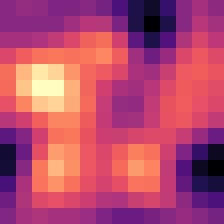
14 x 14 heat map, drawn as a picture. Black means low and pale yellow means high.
The texture is blotchy. The ninth with the lowest average is the bottom right. There are no lone odd cells. On average the colour sits 50% of the way up the scale. The ninth with the highest average is the middle left.
